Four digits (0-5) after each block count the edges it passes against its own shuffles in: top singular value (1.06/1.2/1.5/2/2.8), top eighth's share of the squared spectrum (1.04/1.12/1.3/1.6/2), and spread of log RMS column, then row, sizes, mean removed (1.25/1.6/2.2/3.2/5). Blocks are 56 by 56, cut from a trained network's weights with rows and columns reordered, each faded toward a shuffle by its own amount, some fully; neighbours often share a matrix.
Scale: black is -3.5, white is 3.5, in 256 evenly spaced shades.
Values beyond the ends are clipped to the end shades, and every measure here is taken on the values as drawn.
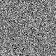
1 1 0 0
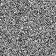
1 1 0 0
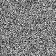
1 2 0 0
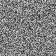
0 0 0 0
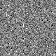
2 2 0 1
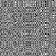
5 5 3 2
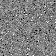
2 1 0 0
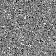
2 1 0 0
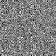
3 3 2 0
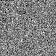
0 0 0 0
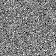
0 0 0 0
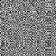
4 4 3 2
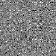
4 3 2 2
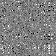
3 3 1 1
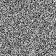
0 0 0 0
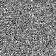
2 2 0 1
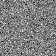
0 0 0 0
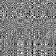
4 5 2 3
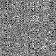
3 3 1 1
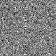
3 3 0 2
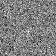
0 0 0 0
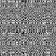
4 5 2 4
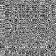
4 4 1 2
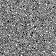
0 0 0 0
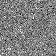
0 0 0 0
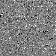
1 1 0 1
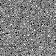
2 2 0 0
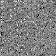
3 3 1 1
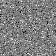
1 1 0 0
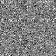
3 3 0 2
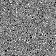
1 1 0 0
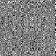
4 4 2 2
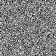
2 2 0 0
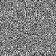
3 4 2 1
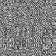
4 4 2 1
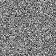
2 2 0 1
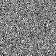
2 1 0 0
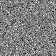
1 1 0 0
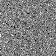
1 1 0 1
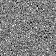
1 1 0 0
